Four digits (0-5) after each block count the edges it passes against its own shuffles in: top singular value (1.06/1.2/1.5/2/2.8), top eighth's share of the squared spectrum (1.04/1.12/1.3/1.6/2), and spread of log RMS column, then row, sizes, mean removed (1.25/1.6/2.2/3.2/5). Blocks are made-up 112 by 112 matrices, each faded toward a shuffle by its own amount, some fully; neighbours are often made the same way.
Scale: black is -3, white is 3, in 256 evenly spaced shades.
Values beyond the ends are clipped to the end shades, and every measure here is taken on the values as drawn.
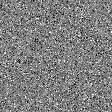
2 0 0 0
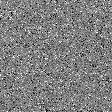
0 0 0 0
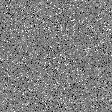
0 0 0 0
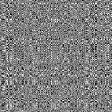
5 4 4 3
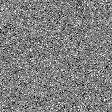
0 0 0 0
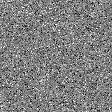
2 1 0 0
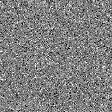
3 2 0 0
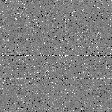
4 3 0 2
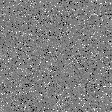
3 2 0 1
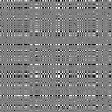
5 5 4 5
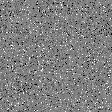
2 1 0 0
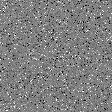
2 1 0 0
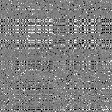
5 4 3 4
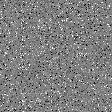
3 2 1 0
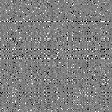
5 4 2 3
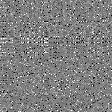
4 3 1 2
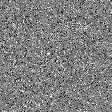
2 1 0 0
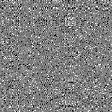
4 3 2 2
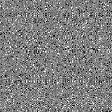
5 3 2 2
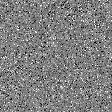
3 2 0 1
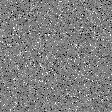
0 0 0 0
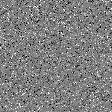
3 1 0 0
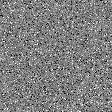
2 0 0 0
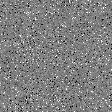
1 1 1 1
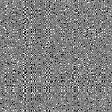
5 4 3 3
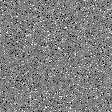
0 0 0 0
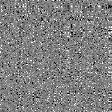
4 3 2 2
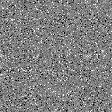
4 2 1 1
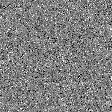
2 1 0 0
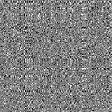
5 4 3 3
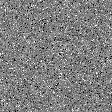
0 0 0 0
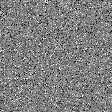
0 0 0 0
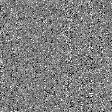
1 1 3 0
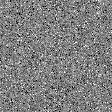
0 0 1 0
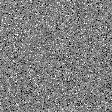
0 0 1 0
